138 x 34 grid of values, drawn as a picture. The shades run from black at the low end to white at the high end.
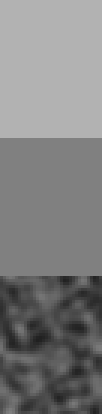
It is made of 3 by 1 panels. Panel 1,1: high, flat. Panel 2,1: middling, flat. Panel 3,1: low, blotchy.
